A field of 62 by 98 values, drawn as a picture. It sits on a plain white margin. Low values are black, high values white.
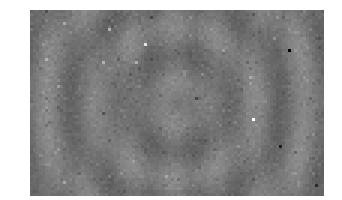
No seam splits the table. The distribution is heavy-tailed on both sides. Upright stripes repeat 7 times across the table. Rings spread out from the centre. No overall slope runs across the table.
